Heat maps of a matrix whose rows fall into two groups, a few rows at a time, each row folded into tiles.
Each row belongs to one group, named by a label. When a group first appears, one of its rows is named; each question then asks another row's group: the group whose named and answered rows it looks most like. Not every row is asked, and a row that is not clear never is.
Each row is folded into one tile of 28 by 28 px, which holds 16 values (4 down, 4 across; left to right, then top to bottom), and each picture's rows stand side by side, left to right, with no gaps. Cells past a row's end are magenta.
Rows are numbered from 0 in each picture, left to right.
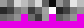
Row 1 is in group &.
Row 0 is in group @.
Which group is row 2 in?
@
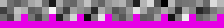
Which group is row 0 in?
&
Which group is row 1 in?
&
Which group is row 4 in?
&
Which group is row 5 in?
&
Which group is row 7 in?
@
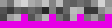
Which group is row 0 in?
@
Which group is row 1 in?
@
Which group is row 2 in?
&
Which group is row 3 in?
@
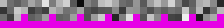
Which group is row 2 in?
&
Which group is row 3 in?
@
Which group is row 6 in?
&
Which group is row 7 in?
&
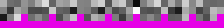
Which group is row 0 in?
&
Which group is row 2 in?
@
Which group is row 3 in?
@
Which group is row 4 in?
&
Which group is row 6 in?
@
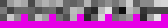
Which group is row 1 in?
@
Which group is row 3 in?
&
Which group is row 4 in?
@
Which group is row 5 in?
@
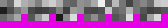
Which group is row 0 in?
@
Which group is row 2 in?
&
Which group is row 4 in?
&
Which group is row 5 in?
@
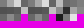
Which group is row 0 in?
@
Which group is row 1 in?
@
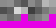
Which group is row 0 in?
&
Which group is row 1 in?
@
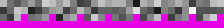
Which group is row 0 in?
&
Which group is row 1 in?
@
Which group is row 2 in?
&
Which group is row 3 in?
@
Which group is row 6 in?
&
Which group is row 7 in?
@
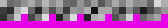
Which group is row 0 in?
&
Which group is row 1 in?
@
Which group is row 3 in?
&
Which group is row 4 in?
@
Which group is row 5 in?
@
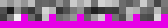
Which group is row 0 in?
@
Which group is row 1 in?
&
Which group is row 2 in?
@
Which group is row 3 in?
@
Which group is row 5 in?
&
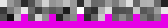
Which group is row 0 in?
&
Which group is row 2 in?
&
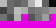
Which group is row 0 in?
&
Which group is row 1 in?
&
